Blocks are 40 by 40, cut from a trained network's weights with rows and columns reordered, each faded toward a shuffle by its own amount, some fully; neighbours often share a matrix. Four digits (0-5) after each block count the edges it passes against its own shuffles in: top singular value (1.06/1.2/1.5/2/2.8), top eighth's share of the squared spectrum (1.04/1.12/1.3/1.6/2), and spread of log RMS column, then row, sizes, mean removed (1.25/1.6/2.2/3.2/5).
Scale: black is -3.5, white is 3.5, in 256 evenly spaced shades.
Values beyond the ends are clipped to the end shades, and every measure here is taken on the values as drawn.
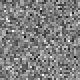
0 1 0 0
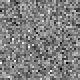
0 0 0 0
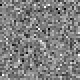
1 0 0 0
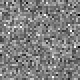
0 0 0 0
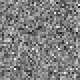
0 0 0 0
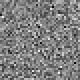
0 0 0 0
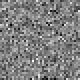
2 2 0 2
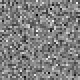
1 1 0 0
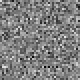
2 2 0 1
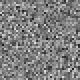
1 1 0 0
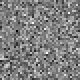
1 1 0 0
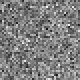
0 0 0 0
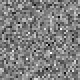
0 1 0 0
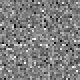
2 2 0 1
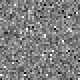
1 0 0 0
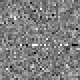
3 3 0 1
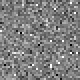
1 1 0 0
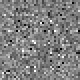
2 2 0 1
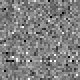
2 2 0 1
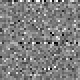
3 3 0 2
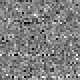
2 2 0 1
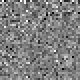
2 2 0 1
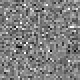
3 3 1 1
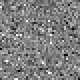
1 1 0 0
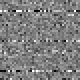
3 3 0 3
